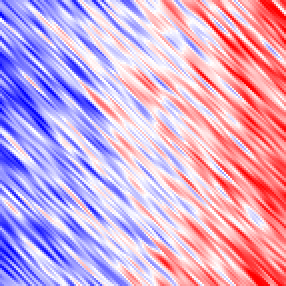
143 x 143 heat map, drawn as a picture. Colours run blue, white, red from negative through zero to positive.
Odd rows or columns: none. Slope: up to the right. Lone odd cells: none. Histogram: bell-shaped.
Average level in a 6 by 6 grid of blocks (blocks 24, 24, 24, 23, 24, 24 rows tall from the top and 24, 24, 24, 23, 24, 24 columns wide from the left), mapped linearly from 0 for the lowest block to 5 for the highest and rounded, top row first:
112335 / 012345 / 012345 / 112245 / 112244 / 012345
